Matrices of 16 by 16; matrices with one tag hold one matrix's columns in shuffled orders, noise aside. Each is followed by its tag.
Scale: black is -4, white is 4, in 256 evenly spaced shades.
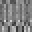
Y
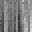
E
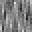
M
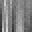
E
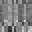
Y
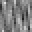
M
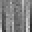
E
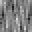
M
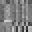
Y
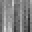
E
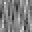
M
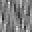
M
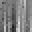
E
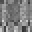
Y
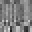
Y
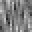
M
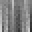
E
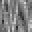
M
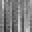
E
